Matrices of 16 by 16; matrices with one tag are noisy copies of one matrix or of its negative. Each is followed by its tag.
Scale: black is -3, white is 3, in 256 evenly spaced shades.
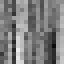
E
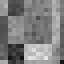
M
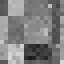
M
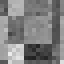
M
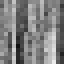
E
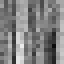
E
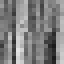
E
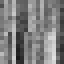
E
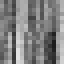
E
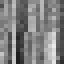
E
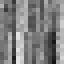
E
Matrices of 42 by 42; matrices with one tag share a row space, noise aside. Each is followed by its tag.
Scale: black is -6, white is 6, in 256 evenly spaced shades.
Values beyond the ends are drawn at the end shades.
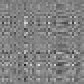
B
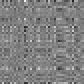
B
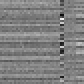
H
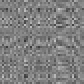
B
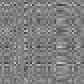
B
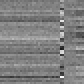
H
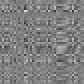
B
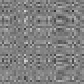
B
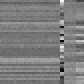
H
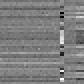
H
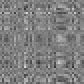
B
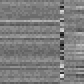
H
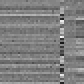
H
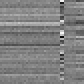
H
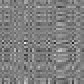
B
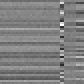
H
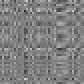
B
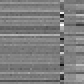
H
